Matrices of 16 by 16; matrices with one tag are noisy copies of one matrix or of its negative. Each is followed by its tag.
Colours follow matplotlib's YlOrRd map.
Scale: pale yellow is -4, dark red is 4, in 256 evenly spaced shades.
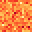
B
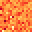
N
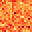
B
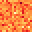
B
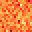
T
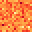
B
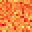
B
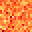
N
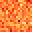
T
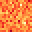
T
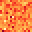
N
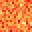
T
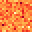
B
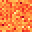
B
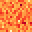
T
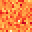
T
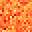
N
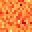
T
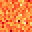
T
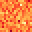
T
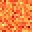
B
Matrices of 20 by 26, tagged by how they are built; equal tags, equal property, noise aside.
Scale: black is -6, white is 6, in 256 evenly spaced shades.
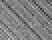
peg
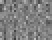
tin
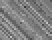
peg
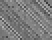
peg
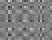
tin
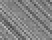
peg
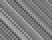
peg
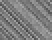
peg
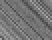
peg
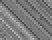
peg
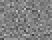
tin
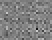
tin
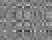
tin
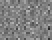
tin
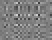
tin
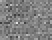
tin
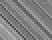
peg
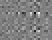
tin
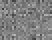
tin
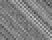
peg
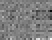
tin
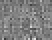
tin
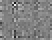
tin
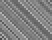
peg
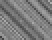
peg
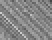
peg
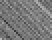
peg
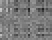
tin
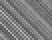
peg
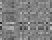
tin
